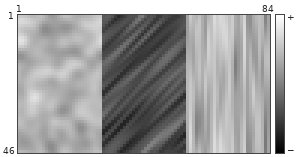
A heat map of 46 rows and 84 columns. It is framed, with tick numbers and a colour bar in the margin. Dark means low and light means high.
The table splits into one row of 3 panels. Panel 1,1: high, blotchy. Panel 1,2: low, slanting up to the right. Panel 1,3: high, streaked downward.
